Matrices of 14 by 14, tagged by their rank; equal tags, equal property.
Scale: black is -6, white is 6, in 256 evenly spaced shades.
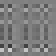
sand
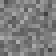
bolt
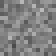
bolt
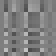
sand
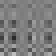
sand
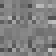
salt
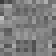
salt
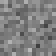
bolt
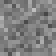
bolt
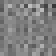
salt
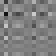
sand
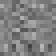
salt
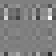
sand
